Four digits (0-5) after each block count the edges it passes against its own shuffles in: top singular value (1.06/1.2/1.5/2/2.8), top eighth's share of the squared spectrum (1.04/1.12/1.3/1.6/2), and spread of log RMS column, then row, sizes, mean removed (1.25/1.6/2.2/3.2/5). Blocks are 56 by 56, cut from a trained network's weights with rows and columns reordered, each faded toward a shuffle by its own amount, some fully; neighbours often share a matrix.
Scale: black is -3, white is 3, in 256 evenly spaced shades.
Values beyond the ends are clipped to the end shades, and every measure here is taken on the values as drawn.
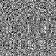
4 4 2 2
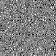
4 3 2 2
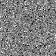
3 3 0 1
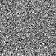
3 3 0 1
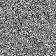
2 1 0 0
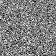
0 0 0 0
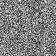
0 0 0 0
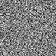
3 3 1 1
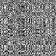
4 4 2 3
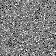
0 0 0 0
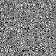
3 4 1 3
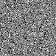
2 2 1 0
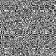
4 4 1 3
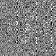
3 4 2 2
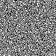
1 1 0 0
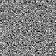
4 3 1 2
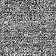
3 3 1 1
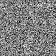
1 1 0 0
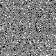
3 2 1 0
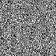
3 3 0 1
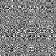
4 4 1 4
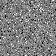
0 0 0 0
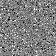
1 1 0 0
